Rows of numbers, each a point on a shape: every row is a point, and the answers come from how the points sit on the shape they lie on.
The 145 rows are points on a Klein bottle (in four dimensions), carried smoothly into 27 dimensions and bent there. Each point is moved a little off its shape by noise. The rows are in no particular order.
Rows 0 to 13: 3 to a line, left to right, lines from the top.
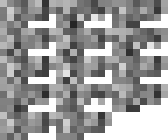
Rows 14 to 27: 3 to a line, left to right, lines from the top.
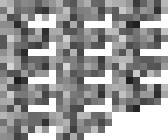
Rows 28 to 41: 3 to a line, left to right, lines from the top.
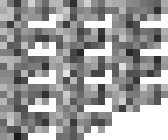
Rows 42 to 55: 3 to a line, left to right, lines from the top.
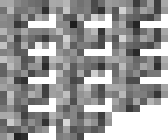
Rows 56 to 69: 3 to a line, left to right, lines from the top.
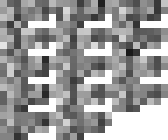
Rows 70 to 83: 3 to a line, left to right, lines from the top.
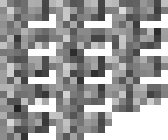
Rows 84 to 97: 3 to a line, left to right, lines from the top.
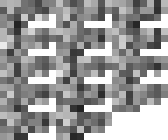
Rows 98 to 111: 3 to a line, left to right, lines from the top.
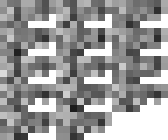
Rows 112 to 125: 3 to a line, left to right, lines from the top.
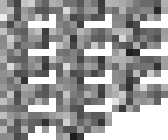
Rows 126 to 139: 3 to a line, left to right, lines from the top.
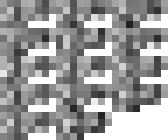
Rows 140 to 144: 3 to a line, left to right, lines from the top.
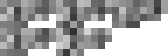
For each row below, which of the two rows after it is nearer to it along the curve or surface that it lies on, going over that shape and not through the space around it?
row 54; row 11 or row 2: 2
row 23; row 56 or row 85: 56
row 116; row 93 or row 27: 27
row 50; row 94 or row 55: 55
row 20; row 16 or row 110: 16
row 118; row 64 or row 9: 64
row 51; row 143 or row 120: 120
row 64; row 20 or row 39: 39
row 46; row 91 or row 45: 91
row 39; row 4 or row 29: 29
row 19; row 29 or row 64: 64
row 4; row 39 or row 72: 72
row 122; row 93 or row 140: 93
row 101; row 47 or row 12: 47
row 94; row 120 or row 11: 11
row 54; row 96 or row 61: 61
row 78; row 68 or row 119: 119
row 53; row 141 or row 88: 88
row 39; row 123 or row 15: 123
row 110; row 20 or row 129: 129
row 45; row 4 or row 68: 68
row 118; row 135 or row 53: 135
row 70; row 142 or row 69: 69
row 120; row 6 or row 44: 44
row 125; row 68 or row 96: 68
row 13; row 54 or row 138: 54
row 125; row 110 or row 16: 16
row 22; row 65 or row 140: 65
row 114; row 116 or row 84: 84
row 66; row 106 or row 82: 82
